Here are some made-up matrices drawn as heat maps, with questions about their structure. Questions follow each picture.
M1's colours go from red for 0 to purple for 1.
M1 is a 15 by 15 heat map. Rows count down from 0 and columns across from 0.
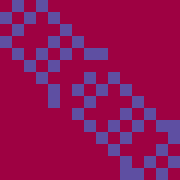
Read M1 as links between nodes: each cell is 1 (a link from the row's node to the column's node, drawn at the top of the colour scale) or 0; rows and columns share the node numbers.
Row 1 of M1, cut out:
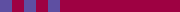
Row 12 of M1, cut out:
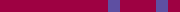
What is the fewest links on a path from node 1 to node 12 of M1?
5
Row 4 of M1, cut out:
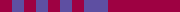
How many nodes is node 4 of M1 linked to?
5
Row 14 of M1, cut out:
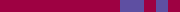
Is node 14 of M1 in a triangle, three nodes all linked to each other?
yes
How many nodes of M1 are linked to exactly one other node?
0
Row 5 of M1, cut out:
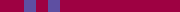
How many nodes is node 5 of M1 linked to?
2
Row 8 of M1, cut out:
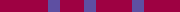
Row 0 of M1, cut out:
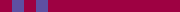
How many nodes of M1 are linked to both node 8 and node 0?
0
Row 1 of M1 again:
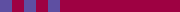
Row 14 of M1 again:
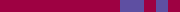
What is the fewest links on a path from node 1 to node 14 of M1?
4
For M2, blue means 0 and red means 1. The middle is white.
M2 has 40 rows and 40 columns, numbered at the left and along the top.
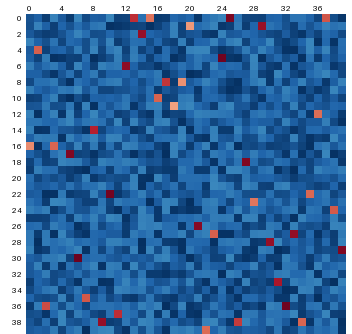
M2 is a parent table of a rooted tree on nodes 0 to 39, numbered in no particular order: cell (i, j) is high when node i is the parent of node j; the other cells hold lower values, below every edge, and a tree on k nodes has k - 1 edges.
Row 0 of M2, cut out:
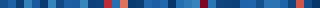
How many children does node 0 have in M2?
4
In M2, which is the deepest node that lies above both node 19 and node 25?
0
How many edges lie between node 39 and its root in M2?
3
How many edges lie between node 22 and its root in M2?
4
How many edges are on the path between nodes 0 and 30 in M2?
7
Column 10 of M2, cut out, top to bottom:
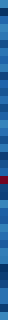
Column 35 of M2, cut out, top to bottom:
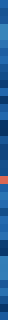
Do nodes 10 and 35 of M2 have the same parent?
yes
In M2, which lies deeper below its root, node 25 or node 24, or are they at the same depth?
node 24
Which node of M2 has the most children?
0
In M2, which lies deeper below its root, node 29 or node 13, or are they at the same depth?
node 13
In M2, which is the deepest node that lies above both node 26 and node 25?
0
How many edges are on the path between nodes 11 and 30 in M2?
5
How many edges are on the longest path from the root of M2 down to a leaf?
26
